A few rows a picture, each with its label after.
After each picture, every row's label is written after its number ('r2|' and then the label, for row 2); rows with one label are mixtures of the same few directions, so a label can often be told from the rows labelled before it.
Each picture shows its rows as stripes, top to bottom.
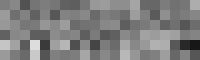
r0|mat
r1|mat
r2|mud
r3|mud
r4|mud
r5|mud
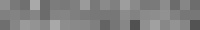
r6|mud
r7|mud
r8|mat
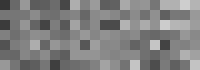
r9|mud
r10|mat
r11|mud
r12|mud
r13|mat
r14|mud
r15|mat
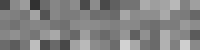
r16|mud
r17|mud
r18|mud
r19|mat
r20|mud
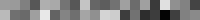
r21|mat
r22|mud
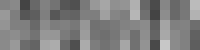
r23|mat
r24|mat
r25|mat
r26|mat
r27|mat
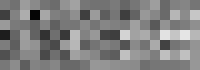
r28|mat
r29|mud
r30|mat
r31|mud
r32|mat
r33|mud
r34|mat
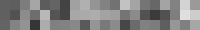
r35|mud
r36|mud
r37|mud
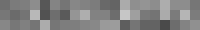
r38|mud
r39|mud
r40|mud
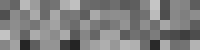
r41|mat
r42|mat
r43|mat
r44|mud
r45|mat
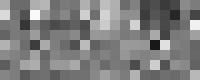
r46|mud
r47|mud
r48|mat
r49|mat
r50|mat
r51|mud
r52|mat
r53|mat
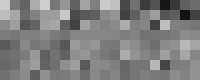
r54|mud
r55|mud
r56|mat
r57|mud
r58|mud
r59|mud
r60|mat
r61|mud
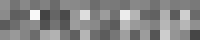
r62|mat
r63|mud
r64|mud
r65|mat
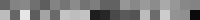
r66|mud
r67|mat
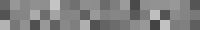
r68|mat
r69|mat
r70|mat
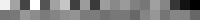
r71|mud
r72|mat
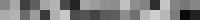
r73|mat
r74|mud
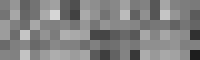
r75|mat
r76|mat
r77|mud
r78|mat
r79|mud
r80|mat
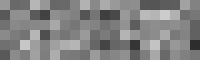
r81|mud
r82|mud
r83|mat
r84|mud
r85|mat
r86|mat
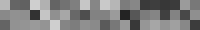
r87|mud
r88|mud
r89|mat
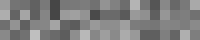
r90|mat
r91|mat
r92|mat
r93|mud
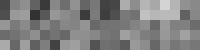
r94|mud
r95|mud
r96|mat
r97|mud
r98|mat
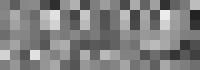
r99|mat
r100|mat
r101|mat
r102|mud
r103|mud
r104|mud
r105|mat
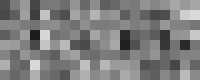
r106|mud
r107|mud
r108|mat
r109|mud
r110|mud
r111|mat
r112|mud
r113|mud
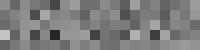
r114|mat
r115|mud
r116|mat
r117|mat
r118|mud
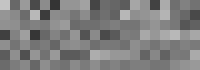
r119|mat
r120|mud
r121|mud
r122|mud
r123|mat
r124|mat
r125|mud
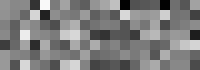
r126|mud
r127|mud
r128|mat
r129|mat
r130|mud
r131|mat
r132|mat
